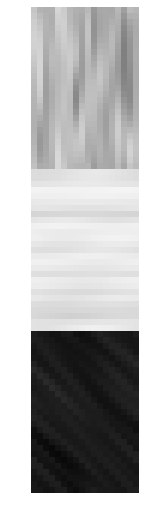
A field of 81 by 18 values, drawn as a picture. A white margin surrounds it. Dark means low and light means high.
It is made of 3 by 1 panels. Panel 1,1: high, streaked downward. Panel 2,1: very high, streaked across, faint in contrast. Panel 3,1: very low, slanting down to the right, faint in contrast.
